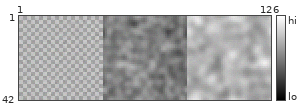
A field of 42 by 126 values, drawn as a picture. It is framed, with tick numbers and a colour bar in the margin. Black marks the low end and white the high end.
It is made of 1 by 3 panels. Panel 1,1: high, checkered. Panel 1,2: middling, blotchy. Panel 1,3: high, blotchy.
